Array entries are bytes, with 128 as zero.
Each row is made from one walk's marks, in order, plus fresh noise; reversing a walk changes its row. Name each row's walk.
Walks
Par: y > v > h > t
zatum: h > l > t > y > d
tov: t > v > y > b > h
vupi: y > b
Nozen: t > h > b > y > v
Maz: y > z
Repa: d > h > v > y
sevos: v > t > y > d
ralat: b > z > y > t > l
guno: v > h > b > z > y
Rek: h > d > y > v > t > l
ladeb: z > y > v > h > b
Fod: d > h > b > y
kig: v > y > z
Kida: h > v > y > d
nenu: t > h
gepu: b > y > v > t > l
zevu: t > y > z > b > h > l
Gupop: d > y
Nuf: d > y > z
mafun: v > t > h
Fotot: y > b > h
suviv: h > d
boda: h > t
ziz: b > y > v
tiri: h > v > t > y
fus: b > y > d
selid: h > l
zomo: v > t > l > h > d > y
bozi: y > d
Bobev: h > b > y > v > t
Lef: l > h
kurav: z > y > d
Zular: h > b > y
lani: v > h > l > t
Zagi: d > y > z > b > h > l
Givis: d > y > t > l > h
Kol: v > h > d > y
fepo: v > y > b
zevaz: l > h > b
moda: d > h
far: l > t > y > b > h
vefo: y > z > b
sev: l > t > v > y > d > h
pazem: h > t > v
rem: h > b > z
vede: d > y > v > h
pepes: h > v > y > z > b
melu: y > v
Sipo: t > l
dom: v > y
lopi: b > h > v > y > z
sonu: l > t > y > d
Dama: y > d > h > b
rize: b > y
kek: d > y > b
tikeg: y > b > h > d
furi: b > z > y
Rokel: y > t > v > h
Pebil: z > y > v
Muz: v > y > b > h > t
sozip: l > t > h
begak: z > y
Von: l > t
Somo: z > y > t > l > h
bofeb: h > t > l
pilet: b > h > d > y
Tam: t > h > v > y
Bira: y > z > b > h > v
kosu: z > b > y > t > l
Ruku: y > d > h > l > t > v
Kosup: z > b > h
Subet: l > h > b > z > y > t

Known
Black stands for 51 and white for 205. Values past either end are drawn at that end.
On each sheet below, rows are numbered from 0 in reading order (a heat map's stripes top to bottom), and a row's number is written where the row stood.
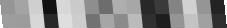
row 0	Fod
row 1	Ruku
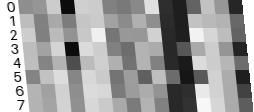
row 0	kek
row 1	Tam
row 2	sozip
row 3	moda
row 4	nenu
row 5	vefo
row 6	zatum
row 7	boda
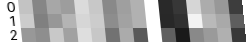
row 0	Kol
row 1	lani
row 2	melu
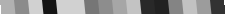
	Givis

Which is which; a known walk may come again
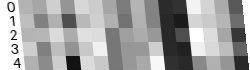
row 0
boda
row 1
nenu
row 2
selid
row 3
sozip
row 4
vede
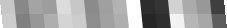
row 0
Kol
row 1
lani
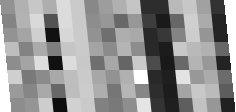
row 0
pepes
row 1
tikeg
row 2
Fod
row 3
Tam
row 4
bozi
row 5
mafun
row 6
Nozen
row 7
kek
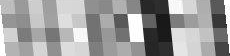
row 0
bofeb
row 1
melu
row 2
Von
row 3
zatum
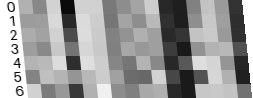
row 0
Givis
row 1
Ruku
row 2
Rek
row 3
Rokel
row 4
suviv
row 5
furi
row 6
Sipo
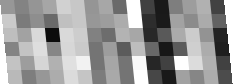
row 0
fepo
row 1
sevos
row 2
moda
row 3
vefo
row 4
Lef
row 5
dom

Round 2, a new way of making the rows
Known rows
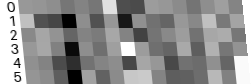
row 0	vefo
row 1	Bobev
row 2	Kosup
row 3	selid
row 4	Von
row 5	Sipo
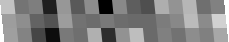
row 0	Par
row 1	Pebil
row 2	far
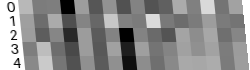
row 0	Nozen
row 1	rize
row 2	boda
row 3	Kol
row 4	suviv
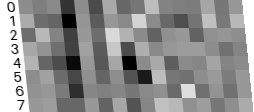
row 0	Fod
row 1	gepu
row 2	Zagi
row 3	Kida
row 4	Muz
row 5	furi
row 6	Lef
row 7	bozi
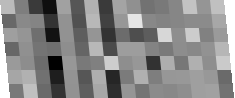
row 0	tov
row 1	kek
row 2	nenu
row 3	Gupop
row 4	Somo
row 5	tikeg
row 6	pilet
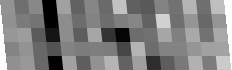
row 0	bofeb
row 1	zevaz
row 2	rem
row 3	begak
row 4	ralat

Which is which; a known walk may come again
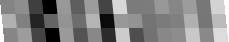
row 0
zomo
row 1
dom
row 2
Rek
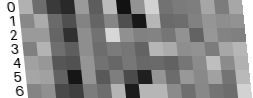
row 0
fepo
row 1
furi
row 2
zevu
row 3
kurav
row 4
Pebil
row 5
guno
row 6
sonu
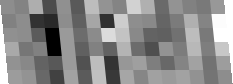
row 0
fus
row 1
sev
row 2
Sipo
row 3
bofeb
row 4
Repa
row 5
Kida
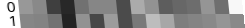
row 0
Von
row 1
Dama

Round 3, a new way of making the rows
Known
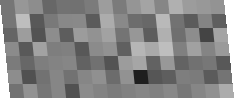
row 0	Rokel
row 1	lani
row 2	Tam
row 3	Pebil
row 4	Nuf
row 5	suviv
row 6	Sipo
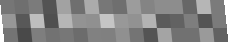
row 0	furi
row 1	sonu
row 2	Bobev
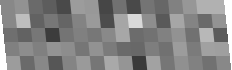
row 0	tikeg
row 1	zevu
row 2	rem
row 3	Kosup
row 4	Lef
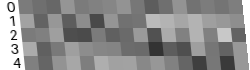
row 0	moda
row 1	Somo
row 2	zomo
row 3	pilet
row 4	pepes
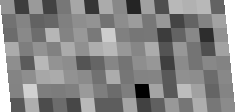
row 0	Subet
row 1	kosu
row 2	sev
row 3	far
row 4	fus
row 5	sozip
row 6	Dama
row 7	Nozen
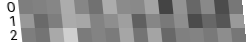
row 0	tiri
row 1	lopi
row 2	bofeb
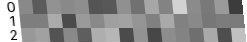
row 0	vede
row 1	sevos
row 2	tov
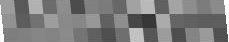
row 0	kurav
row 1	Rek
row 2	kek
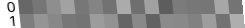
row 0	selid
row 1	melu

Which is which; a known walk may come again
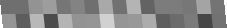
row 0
selid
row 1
sonu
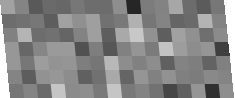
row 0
Kol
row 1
ralat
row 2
zevu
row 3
Givis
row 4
Von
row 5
ziz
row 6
sev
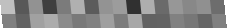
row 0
zevaz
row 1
boda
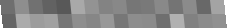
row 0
nenu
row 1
mafun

